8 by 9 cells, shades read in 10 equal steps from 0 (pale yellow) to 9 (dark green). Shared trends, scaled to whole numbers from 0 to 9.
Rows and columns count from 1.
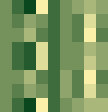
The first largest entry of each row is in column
3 5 5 3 3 5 5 3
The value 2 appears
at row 5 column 8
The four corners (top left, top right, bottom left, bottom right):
5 4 5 3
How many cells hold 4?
9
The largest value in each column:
5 7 9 6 7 5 6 3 6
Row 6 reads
5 5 3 6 7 4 6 0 6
